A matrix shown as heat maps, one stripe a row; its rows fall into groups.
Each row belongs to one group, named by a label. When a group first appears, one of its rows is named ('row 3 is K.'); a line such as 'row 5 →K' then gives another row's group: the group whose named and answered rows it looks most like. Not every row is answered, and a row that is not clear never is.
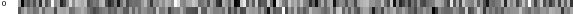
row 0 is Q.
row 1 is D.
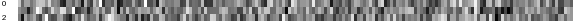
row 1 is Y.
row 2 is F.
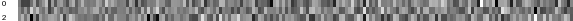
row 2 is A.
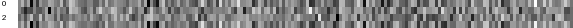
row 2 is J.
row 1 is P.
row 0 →A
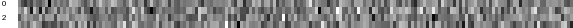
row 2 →D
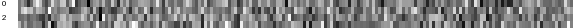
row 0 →Y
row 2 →Q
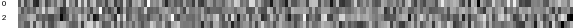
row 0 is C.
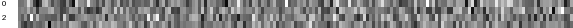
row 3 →P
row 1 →J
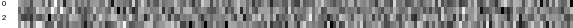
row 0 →A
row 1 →Y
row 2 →P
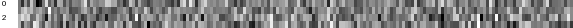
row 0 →F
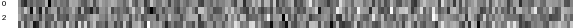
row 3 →C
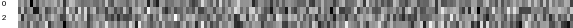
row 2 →Q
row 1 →C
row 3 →F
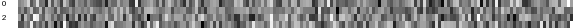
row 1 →J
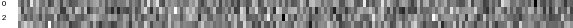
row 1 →Q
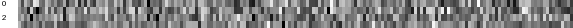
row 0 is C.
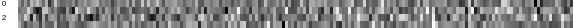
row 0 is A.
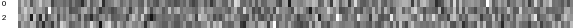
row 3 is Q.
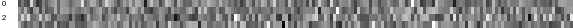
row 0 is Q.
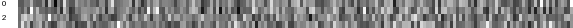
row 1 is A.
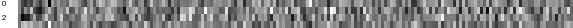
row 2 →F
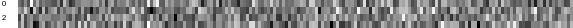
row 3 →C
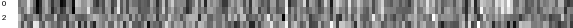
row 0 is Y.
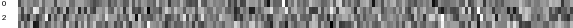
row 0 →D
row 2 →F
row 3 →C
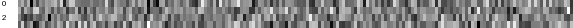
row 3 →C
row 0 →A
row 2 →P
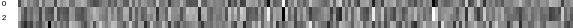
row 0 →D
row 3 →P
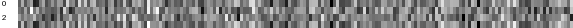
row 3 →C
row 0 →C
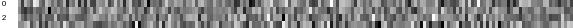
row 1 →P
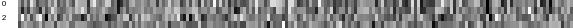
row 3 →D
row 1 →Q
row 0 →Q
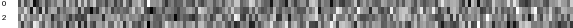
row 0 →C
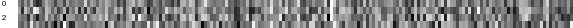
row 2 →F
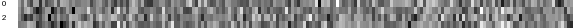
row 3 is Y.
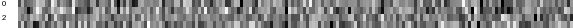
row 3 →C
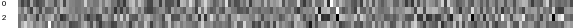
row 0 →F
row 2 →J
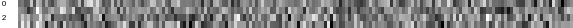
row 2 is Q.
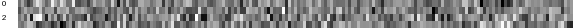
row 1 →D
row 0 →Y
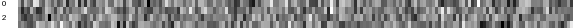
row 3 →Y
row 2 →P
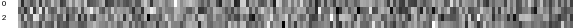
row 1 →J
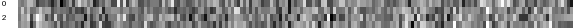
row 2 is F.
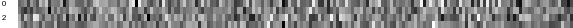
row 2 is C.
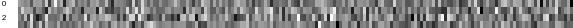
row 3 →J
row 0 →A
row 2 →F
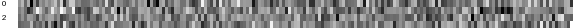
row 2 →J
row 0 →A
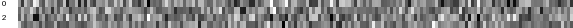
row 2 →C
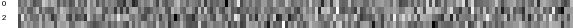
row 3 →D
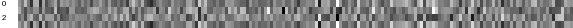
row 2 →J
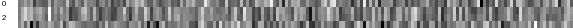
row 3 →A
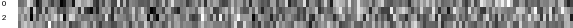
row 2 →A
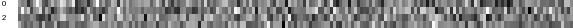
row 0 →Y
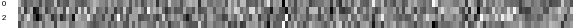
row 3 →D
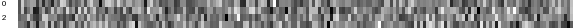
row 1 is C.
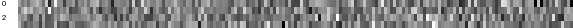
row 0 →A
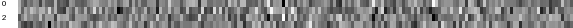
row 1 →Q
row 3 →P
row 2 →D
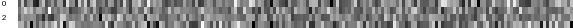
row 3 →A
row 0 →C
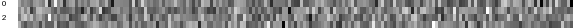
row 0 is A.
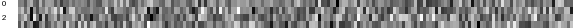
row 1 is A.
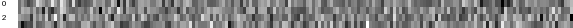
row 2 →A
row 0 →Y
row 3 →F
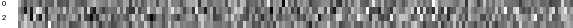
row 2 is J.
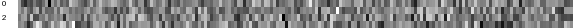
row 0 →P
